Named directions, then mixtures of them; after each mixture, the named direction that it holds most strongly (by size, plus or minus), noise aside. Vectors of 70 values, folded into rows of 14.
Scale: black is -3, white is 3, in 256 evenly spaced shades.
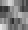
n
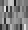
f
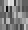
f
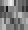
n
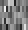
f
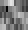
n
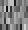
f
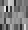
f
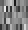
f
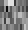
f
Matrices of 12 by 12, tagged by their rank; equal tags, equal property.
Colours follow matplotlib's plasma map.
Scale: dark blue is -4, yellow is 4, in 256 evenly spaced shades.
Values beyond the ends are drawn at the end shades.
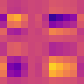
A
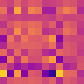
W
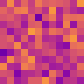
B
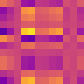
A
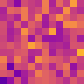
B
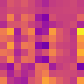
W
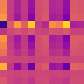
A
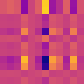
A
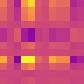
A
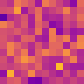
B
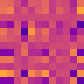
W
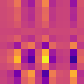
A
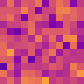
B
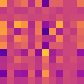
W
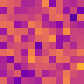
B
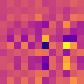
W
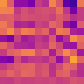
W
